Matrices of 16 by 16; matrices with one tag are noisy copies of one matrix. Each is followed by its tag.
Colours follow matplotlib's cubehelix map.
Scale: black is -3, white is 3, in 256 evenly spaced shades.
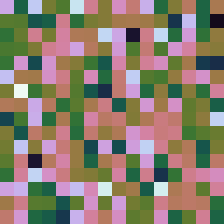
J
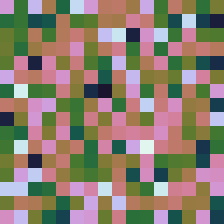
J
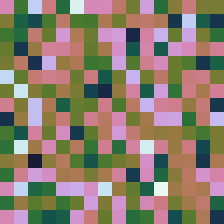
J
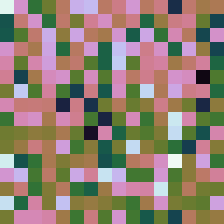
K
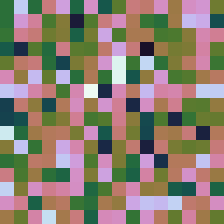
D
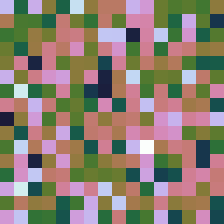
J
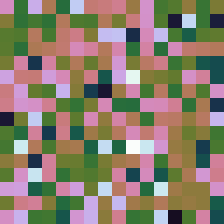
J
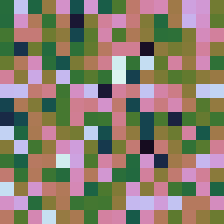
D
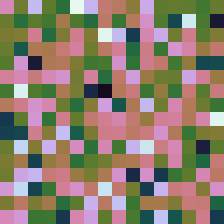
J
